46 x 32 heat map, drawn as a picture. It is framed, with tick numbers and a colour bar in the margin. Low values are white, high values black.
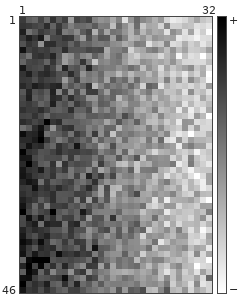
Overall the values sit about 50% of the way up the scale. Fine speckle covers the field. No regular stripes run through it. There is an overall slope up to the left.
